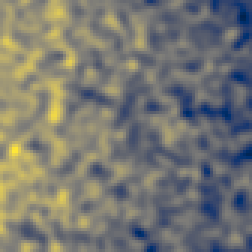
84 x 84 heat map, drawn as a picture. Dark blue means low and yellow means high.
Grain: blotchy. Stripes: none. Lone odd cells: none. Histogram: bell-shaped. Slope: up to the left.
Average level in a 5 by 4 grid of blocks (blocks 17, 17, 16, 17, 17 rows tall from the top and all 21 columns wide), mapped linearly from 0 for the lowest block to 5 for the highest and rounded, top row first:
5 3 2 0
5 3 2 1
5 3 2 0
5 3 2 1
4 3 1 1
